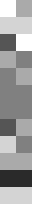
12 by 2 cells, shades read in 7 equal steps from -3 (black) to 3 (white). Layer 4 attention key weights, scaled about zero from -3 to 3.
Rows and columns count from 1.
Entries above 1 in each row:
1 2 1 0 0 0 0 0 1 0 0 2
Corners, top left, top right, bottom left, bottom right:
3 1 2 2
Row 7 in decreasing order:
0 0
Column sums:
7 9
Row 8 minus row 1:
-4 0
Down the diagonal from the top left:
3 2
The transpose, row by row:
3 2 -1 1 0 0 0 -1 2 1 -2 2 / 1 2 3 0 1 0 0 1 0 1 -2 2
